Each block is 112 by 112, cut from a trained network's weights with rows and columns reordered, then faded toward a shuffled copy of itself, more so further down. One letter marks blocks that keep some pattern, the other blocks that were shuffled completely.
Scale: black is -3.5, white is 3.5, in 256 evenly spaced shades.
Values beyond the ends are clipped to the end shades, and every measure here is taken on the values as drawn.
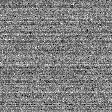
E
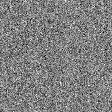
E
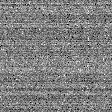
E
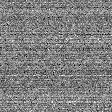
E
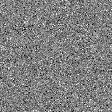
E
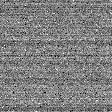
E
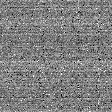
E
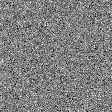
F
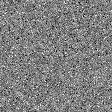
F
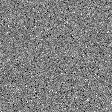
F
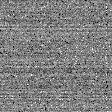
E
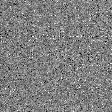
E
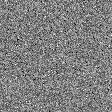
F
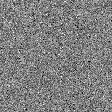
F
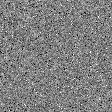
F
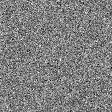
F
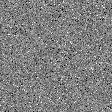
F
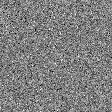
F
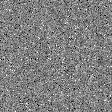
E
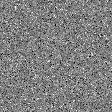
F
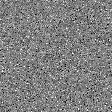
E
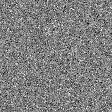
F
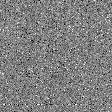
E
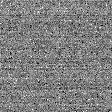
E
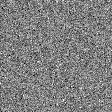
E
